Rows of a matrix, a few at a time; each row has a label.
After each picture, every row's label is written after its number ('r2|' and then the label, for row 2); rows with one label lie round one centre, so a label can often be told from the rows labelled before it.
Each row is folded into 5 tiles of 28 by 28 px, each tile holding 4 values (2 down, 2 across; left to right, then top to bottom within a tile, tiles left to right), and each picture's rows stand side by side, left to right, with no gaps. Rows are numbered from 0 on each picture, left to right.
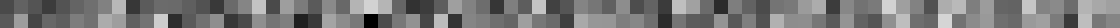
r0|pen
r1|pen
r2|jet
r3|pen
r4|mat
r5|pen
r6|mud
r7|mud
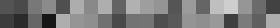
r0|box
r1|jet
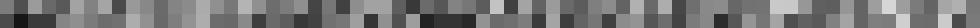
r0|box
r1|mud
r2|jet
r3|box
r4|box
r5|jet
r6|mud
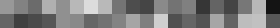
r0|jet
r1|pen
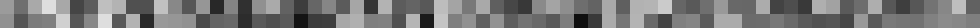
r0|mud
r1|mat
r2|box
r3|mat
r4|jet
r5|mat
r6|pen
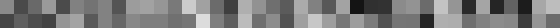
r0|box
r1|mud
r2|mat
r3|mat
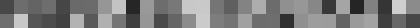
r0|pen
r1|mud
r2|mat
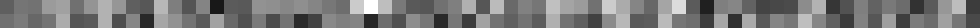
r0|mud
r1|mat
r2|jet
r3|box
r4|mud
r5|pen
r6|pen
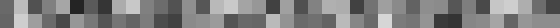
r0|mat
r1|jet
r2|mud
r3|jet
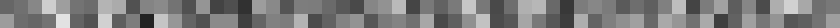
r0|mud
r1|mat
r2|pen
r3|mud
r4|pen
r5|jet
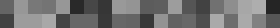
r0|mat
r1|pen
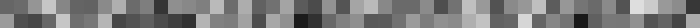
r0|mud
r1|box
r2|jet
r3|mud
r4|jet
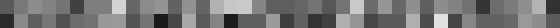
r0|pen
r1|jet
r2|box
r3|pen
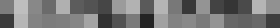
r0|mat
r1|mat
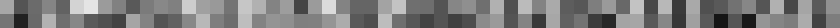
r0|jet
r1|mud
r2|mud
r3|box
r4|box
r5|box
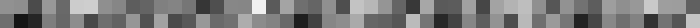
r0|jet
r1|pen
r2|jet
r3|jet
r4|jet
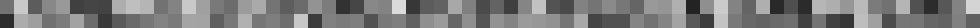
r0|mat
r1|mud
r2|pen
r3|pen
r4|pen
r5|mat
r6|mat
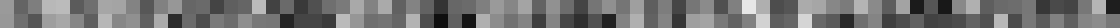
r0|mud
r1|pen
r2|box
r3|box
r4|box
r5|mud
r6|mat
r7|pen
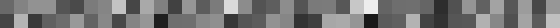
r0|pen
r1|jet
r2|jet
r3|box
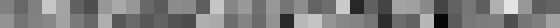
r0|mud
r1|box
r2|mat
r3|jet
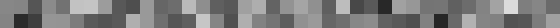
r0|jet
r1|mud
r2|mat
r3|jet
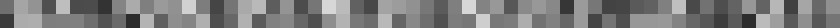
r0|mat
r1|mud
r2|mud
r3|mud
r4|pen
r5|box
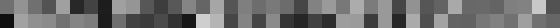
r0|mat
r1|box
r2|box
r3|pen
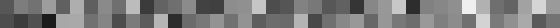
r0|box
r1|pen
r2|pen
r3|mud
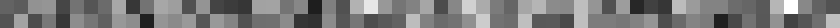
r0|pen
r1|mat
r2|jet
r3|mud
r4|mat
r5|jet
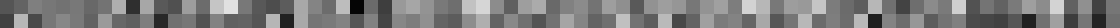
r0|pen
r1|jet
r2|mat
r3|mud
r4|mud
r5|mud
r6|pen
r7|box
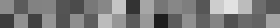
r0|pen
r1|jet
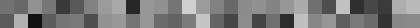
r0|pen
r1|mud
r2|mat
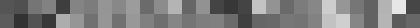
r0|box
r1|mat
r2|mud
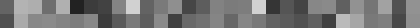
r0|mat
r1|pen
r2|box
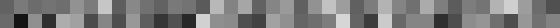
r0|box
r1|box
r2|mud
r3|jet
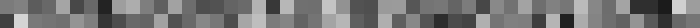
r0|mat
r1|pen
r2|mud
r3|box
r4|mat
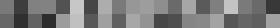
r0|box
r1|jet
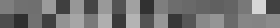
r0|box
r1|pen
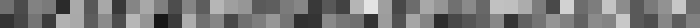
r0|box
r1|jet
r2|jet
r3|jet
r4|mud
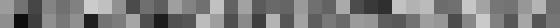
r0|jet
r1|box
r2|mat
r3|mud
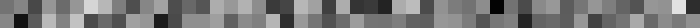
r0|jet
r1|jet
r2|mat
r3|mat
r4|pen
